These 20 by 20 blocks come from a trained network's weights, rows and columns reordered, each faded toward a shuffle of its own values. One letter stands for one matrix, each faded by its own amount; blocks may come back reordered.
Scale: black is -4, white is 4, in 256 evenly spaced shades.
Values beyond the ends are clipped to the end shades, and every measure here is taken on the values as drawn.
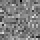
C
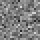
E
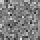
C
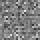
C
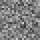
E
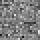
E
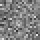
E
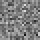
E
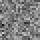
E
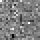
C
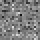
C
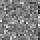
E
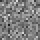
E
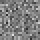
E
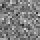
E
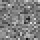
E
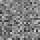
E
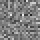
E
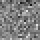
C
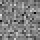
C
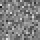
E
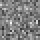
C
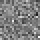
E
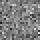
C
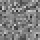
E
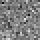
C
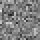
E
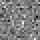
C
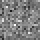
C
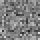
E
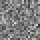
E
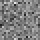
E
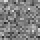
C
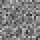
E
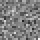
E
